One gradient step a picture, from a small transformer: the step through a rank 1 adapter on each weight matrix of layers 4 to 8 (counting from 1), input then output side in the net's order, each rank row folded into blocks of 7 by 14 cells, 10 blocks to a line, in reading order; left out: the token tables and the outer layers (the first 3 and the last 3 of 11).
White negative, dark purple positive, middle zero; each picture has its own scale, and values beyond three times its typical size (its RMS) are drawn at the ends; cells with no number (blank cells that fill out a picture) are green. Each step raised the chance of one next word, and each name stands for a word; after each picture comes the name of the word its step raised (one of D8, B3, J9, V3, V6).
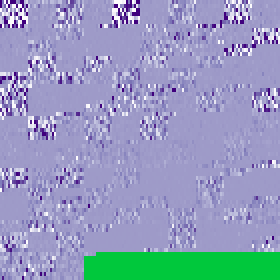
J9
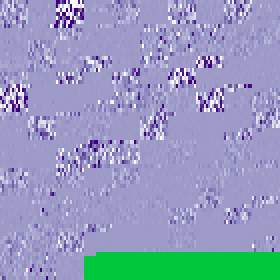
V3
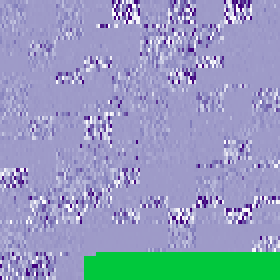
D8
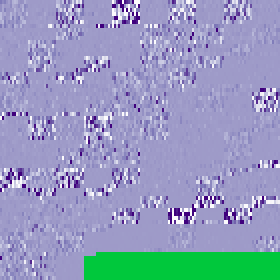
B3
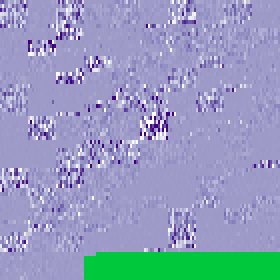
V3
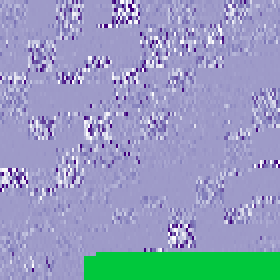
B3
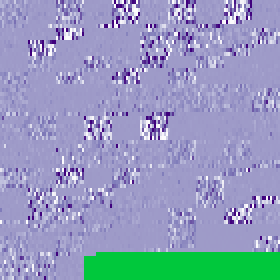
D8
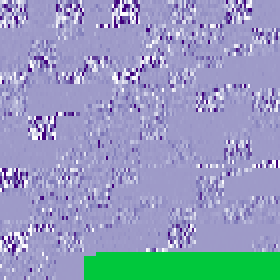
J9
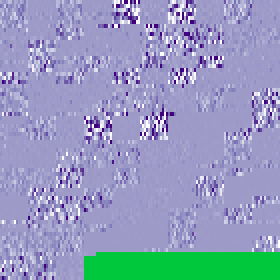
D8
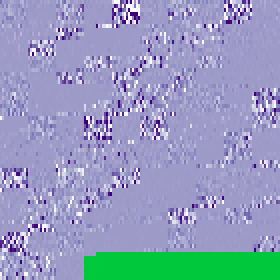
J9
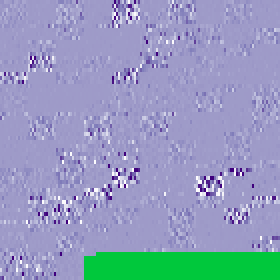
D8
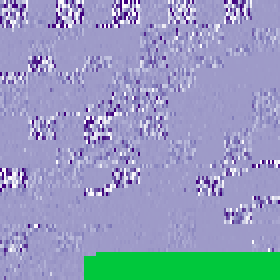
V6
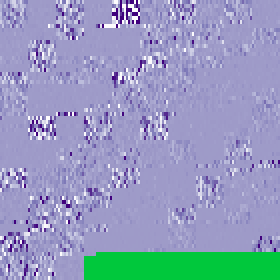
J9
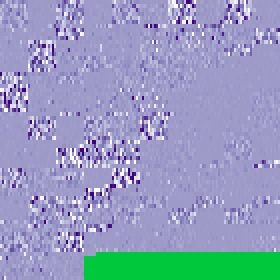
V3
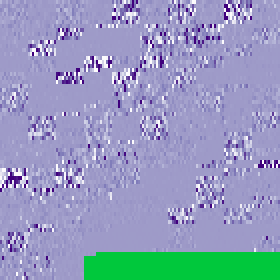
B3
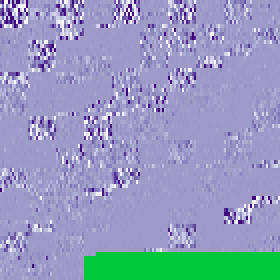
V6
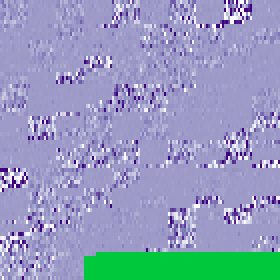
V3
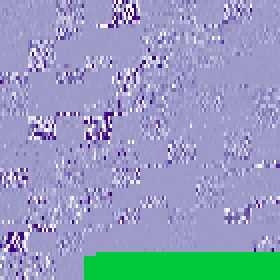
J9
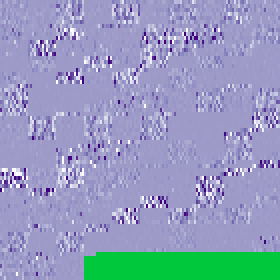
B3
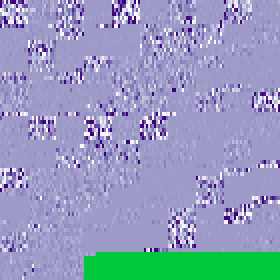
B3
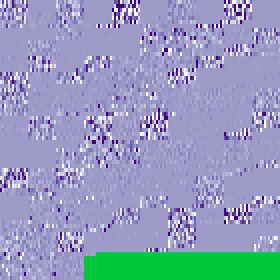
B3
